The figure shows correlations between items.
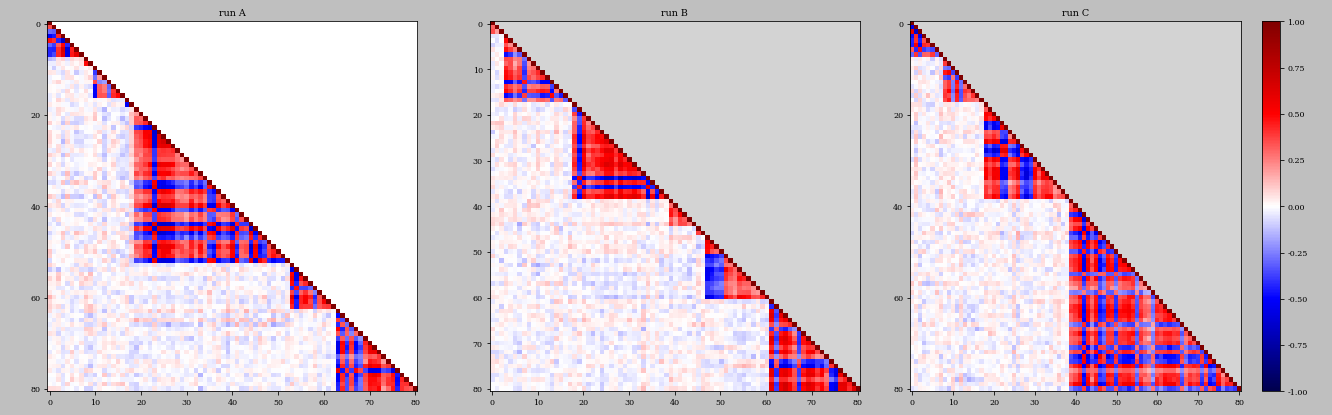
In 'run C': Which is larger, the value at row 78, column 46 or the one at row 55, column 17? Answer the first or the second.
the second
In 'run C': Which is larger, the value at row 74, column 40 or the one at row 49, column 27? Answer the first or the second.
the second
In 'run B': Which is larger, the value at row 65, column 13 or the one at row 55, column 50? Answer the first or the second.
the first
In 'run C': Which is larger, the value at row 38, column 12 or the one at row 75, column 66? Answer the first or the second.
the first
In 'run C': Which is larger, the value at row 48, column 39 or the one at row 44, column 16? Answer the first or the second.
the first
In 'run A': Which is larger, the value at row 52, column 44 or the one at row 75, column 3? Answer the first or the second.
the first
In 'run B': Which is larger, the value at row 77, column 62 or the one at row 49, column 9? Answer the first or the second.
the second
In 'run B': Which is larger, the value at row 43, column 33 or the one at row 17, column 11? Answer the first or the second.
the second
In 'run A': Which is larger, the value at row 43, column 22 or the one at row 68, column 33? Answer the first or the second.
the first
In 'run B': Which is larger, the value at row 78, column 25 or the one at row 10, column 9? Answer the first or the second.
the second
